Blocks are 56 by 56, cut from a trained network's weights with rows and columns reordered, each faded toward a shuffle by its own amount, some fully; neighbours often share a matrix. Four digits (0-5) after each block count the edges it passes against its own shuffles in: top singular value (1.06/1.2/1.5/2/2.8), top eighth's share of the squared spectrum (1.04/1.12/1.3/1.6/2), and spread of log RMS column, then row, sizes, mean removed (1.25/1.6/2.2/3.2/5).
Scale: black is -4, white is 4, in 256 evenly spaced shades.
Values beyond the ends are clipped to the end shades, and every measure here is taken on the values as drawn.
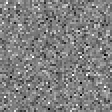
0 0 0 0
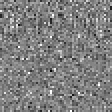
3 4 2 2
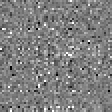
3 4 2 2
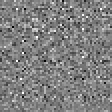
3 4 1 2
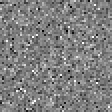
0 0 0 0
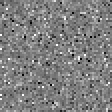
0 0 0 0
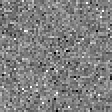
0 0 0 0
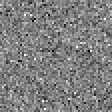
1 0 0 0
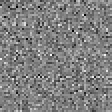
3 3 1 2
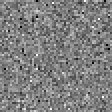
1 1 0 0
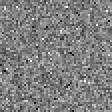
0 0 0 0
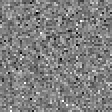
2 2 0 0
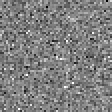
2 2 0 1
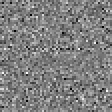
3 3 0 2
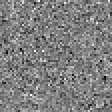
0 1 0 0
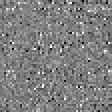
3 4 1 2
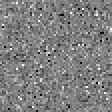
2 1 0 0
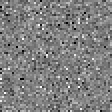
3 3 1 1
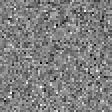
1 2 0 0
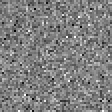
0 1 0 1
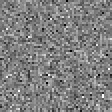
2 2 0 1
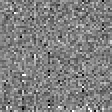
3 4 2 1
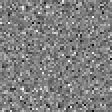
2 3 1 1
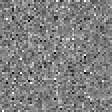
3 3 1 2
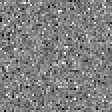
1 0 0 0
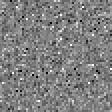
1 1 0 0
